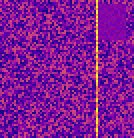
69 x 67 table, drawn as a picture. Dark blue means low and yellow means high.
There is no overall slope. In the top right lies a patch that is calmer than the rest. Overall the values sit about 30% of the way up the scale. Column 49 stands out from the rest. The top right is the calmest part. Neither half mirrors the other.
